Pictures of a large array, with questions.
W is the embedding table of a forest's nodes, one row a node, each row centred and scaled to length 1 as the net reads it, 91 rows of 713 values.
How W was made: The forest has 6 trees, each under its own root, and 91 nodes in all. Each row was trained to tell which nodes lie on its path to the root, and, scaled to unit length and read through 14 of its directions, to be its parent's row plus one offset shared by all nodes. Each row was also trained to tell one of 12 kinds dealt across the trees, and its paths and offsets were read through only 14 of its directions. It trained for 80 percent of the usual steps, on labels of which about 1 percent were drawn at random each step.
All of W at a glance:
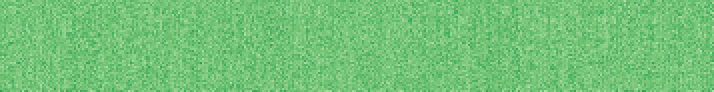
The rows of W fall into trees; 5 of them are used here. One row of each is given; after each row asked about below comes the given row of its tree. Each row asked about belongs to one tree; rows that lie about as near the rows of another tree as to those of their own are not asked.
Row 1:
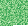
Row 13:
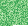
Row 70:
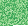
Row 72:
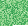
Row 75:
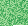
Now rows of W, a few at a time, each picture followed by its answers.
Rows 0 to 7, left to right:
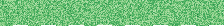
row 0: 72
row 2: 70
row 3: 13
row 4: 1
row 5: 70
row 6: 13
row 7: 75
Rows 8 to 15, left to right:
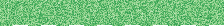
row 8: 13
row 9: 75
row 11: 75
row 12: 70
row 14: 1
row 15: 72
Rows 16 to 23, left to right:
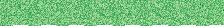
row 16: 13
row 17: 75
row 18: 72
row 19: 1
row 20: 72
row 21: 1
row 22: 1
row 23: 1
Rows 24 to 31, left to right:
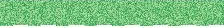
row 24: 13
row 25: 72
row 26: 13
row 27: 1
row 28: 1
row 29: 1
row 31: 72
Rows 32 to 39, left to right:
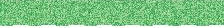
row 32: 72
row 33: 72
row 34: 13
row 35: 72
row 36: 1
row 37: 72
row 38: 1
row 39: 1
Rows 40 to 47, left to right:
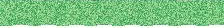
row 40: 75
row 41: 72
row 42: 70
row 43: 70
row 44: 1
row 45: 1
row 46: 1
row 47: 13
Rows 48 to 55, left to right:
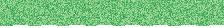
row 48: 75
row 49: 13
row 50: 72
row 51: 72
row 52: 13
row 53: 72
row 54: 75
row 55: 13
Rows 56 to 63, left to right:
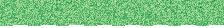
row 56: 70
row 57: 75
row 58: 13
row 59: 75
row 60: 75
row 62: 72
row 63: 13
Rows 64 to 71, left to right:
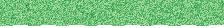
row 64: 72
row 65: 75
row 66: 70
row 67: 70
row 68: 70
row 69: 75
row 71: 13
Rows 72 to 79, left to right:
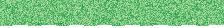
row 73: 1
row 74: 13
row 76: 13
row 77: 75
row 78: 70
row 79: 13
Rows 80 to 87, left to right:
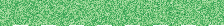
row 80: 13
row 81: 70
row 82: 70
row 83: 1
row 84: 75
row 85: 72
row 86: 13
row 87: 72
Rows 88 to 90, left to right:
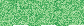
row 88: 70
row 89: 13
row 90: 13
